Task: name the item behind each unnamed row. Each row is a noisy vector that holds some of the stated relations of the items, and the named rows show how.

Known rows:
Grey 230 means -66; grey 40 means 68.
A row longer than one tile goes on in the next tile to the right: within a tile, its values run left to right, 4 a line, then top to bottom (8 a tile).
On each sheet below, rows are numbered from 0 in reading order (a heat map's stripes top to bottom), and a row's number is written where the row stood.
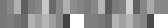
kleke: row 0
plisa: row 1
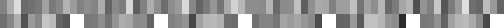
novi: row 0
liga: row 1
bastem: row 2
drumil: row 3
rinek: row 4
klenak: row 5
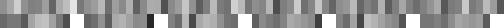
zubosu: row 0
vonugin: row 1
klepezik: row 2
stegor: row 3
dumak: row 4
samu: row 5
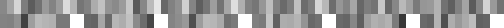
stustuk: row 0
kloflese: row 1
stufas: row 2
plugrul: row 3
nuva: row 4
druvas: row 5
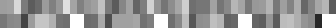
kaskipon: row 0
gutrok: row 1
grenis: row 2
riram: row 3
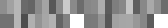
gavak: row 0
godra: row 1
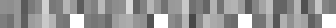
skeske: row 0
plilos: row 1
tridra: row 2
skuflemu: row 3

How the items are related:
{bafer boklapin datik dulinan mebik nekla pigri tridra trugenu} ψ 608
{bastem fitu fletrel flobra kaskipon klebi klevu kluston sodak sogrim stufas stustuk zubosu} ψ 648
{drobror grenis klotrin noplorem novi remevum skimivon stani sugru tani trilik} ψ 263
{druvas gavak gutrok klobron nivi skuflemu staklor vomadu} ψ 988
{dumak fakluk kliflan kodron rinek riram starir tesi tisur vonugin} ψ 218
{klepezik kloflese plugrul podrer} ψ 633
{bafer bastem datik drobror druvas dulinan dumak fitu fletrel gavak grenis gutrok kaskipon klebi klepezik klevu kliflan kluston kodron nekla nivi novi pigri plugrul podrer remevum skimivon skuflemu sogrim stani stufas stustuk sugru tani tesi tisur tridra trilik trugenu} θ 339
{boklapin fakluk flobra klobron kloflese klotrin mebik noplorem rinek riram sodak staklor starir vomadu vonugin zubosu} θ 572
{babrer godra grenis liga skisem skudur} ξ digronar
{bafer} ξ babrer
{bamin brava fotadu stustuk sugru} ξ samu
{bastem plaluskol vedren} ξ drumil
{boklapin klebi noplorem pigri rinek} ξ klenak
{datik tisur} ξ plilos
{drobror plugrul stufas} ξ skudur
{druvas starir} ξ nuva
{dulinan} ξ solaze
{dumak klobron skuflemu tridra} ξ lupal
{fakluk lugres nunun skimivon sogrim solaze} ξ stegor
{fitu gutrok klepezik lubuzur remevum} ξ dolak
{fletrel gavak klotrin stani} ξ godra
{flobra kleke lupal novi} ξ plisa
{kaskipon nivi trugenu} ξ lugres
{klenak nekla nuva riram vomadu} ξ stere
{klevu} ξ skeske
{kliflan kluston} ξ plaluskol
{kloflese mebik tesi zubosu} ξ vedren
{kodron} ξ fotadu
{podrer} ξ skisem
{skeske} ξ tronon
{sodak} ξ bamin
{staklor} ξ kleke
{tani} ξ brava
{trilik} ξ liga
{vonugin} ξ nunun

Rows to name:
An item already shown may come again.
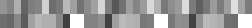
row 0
stere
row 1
stustuk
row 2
sogrim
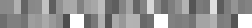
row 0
drumil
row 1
nivi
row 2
lupal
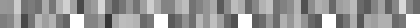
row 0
dulinan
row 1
fletrel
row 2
staklor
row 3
klobron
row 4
nivi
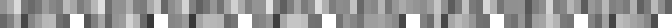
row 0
remevum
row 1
noplorem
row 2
fletrel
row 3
klebi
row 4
plaluskol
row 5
klepezik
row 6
skeske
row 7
tisur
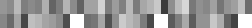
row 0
tisur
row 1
boklapin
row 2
klotrin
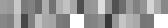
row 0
bafer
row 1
fitu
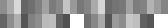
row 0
skimivon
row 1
novi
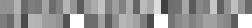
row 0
kodron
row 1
mebik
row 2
skudur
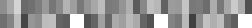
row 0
stani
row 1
vomadu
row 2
nekla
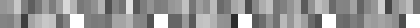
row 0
klevu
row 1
lupal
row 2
rinek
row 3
staklor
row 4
vedren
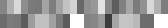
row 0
sodak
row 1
klebi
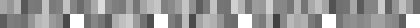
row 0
lugres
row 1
flobra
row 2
klepezik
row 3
datik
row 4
skudur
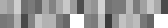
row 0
trugenu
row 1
pigri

